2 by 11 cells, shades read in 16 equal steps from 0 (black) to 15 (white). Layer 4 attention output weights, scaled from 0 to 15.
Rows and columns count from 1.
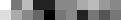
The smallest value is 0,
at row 2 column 5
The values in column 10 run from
5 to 9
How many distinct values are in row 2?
8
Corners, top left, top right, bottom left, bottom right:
15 8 13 7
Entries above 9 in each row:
4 2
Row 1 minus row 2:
2 -3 3 -4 2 1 0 8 4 4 1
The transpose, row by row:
15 13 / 7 10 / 11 8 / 2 6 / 2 0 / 8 7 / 8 8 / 10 2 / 11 7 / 9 5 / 8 7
